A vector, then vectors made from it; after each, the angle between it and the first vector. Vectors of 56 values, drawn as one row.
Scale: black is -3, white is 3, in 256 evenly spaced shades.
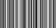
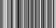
orthogonal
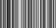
partly aligned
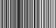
partly opposed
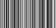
partly opposed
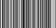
orthogonal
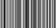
orthogonal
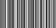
partly aligned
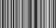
partly aligned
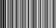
partly aligned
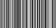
partly opposed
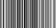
orthogonal
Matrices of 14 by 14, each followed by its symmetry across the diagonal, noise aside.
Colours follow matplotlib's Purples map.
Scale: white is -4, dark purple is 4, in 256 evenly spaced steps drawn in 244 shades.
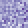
antisymmetric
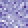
neither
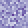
antisymmetric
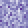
neither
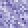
antisymmetric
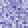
neither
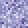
neither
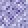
symmetric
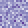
symmetric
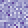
neither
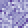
symmetric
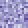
antisymmetric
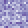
neither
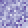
symmetric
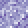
symmetric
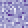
antisymmetric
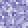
symmetric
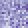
antisymmetric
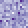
symmetric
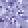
antisymmetric
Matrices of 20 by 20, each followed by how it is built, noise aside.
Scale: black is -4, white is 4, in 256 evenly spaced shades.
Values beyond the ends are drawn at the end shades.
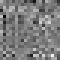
low rank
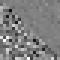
lower triangular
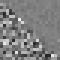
lower triangular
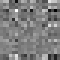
low rank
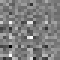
low rank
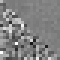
lower triangular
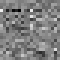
low rank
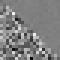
lower triangular
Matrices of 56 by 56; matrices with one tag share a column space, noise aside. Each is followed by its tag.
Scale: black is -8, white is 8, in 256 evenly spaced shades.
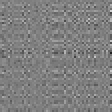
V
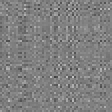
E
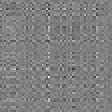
E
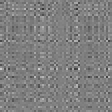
E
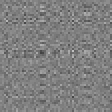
V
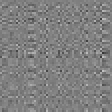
V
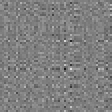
E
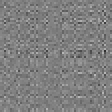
V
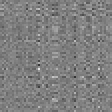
E
